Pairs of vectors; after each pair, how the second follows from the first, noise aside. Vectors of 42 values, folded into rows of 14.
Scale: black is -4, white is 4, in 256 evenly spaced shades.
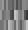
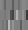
partly zeroed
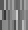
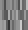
wrapped around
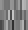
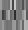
wrapped around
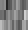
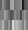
wrapped around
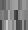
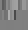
partly zeroed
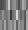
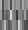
reversed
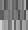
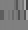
partly zeroed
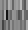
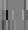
partly zeroed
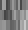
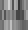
wrapped around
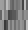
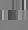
partly zeroed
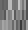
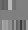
partly zeroed
